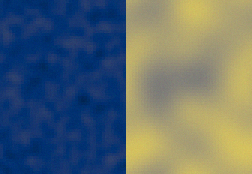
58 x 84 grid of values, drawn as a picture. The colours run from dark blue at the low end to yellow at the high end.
It is made of 1 by 2 panels. Panel 1,1: very low, blotchy, faint in contrast. Panel 1,2: high, smooth.
